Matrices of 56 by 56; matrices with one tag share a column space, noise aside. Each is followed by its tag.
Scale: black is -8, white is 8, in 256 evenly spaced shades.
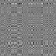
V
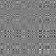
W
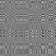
W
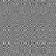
V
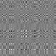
W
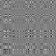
W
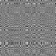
V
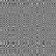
V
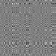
V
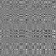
W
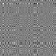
V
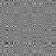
V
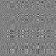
W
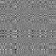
W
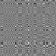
V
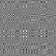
W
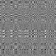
W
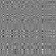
W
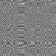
V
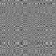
V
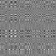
W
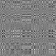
W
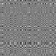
V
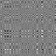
W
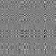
W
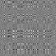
W
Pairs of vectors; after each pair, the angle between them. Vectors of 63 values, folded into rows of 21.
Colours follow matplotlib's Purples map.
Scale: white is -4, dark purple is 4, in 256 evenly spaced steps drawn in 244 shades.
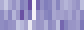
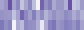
orthogonal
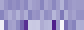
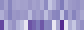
nearly opposite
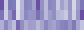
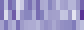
nearly parallel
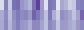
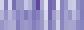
nearly parallel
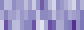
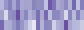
partly opposed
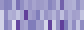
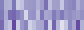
nearly opposite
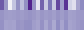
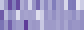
partly opposed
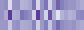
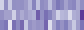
partly aligned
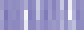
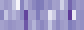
partly opposed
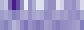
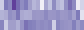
partly aligned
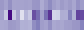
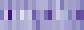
nearly parallel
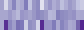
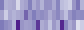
orthogonal
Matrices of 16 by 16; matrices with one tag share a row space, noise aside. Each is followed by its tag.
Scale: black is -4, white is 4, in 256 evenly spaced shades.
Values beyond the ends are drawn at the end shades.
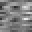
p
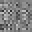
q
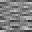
p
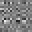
q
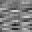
p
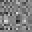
q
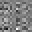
q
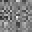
q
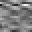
p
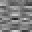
p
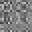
q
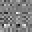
q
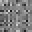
q
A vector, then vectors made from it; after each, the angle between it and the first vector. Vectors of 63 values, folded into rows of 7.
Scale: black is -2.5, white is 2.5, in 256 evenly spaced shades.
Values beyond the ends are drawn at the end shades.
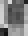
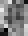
nearly parallel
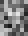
partly opposed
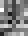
partly aligned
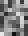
partly opposed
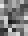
partly aligned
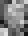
nearly opposite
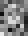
partly opposed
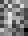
partly opposed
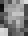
nearly opposite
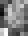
nearly opposite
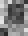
nearly parallel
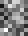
partly opposed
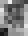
nearly parallel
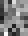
partly opposed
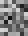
orthogonal
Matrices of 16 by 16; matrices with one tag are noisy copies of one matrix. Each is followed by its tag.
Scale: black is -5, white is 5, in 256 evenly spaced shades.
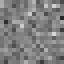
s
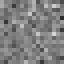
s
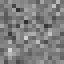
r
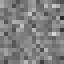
s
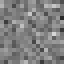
s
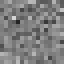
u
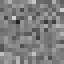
u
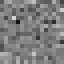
u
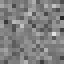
s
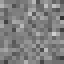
s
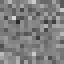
u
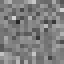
u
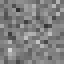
r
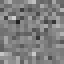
u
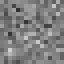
r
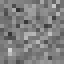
r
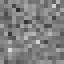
r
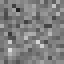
r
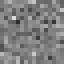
u
